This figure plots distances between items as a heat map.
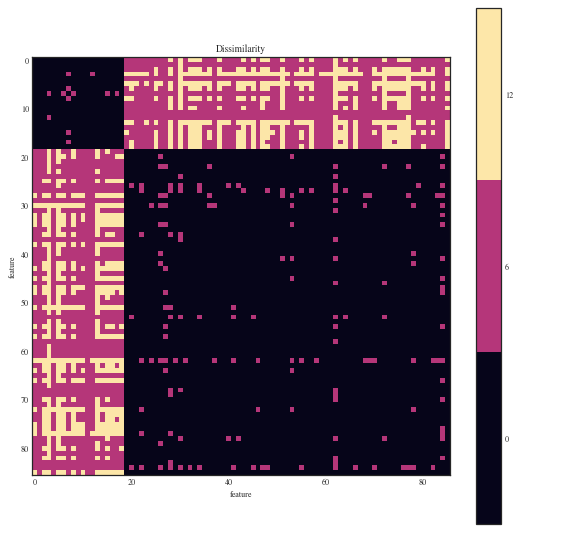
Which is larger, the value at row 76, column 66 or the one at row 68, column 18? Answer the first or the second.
the second
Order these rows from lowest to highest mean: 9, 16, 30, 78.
78, 30, 9, 16
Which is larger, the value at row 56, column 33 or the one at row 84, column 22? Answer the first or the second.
the second
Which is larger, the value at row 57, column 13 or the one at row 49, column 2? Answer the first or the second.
the first
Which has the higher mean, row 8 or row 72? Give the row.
8
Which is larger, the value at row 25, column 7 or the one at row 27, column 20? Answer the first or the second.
the first
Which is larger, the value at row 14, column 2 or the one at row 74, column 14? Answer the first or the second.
the second
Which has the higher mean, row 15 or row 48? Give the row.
15
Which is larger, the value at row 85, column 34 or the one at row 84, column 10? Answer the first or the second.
the second
